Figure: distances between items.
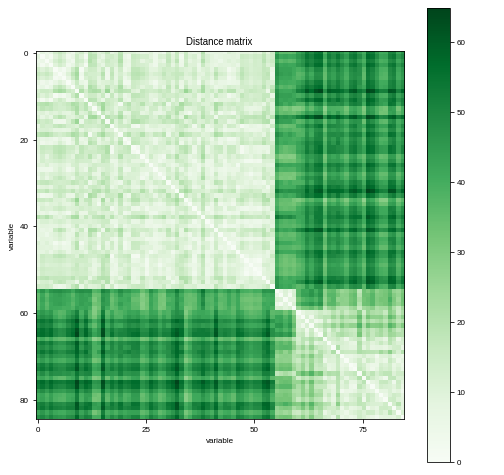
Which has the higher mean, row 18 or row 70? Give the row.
70
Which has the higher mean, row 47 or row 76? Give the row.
76
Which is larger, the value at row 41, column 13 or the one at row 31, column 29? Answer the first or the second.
the first
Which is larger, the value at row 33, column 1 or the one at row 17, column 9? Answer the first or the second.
the second
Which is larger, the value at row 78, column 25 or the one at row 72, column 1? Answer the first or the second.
the second
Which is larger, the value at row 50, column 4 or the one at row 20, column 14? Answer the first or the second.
the first
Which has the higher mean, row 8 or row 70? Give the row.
70
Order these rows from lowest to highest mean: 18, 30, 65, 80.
18, 30, 80, 65
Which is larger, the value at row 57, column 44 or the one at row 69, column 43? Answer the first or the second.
the second
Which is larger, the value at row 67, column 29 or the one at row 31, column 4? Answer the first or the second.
the first
